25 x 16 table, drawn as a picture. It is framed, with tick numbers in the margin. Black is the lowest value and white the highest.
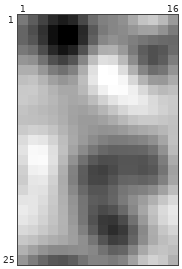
Average level on the scale: 60%. Grain: blotchy. Slope: none.
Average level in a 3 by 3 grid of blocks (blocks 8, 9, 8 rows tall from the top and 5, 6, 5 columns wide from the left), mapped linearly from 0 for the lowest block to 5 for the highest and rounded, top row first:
0 2 2
5 2 3
4 0 3
